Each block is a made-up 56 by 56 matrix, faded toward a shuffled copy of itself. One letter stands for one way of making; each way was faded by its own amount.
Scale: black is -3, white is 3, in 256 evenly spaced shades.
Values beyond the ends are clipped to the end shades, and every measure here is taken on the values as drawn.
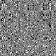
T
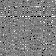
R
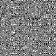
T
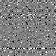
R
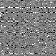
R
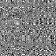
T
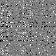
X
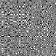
R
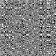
T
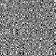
T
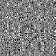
T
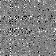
X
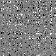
X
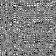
T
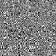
T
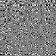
R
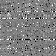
R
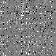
X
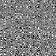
T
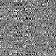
T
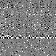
R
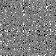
X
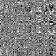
T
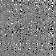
X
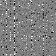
X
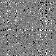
X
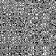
T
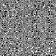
T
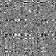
R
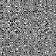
T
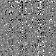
X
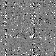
X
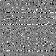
R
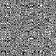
T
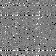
R
